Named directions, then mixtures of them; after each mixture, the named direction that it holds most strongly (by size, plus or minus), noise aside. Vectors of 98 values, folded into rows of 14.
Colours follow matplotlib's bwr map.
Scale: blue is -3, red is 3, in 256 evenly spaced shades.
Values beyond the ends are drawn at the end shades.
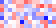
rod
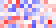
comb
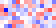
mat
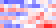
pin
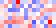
comb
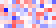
mat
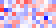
mat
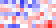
pin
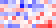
pin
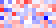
rod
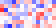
mat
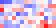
pin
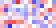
mat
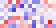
comb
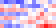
pin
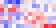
pin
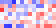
pin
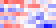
pin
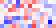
comb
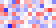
mat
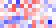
comb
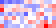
pin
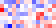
mat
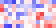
pin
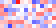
mat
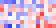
pin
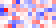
mat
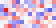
mat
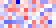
comb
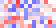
comb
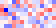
mat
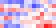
pin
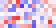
comb
